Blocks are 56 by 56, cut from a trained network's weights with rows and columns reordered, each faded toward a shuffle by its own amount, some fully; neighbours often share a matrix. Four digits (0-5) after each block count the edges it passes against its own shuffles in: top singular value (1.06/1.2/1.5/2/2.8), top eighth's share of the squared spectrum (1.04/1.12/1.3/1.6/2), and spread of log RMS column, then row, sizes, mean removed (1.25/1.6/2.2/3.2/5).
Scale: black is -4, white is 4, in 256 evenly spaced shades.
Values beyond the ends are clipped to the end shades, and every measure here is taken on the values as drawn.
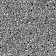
0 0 0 0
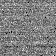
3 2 0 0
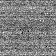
3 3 0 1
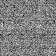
2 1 0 0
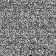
1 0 0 0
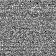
2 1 0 0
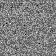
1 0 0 0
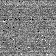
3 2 0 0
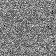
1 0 0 0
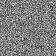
0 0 0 0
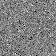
0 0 0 0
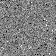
0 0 0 0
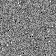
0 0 0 0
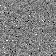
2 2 0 1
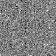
2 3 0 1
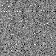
2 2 0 1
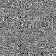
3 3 1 2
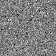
0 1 0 0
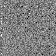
2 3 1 2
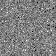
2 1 0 0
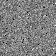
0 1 0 0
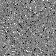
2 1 0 0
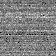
4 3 1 2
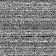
4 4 0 2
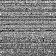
4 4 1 2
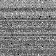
4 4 1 1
